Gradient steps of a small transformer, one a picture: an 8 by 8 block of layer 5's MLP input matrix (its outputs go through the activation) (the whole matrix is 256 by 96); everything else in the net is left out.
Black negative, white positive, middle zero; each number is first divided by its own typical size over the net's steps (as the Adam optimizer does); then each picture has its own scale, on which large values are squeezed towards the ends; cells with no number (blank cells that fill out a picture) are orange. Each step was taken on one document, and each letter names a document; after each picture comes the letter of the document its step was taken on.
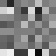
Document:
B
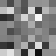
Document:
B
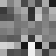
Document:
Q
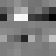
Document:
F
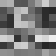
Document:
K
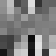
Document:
Q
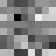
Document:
F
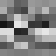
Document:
K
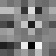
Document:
Q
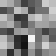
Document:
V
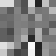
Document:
Q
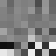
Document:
Q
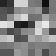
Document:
K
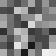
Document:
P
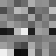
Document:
P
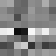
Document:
V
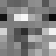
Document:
F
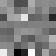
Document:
F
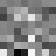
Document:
F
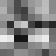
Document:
K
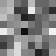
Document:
P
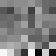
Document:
Q
